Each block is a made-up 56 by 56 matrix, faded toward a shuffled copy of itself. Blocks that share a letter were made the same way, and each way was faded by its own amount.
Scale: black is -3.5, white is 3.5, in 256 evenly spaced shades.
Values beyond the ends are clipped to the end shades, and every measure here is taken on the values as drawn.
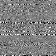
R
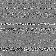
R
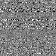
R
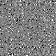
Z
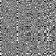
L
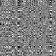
L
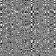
L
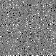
Z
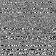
R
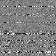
R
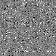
Z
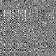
L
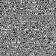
R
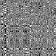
L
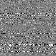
R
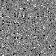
Z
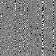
L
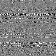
R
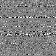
R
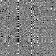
L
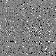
Z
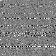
R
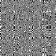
L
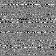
R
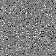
Z
